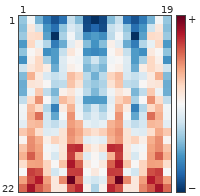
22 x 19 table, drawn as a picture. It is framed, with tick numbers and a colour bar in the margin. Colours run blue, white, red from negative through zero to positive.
Grain: streaks running down. Mirror symmetry: left to right. Slope: up to the bottom. Average level on the scale: 50%. Stripes: upright, repeating 4 times. Ninth with the highest average: bottom middle.
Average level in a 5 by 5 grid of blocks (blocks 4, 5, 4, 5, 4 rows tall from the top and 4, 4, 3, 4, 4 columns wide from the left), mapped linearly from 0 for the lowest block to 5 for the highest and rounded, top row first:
2 1 0 1 2
3 3 1 3 3
3 3 2 3 3
4 4 3 4 4
5 5 3 5 5
